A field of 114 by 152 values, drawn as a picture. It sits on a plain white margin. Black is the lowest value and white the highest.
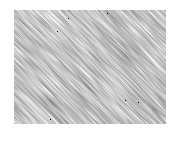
Grain: diagonal, down to the right. Mirror symmetry: none. Histogram: heavy tails on both sides. Lone odd cells: 6, each lower than its neighbours. Slope: none.
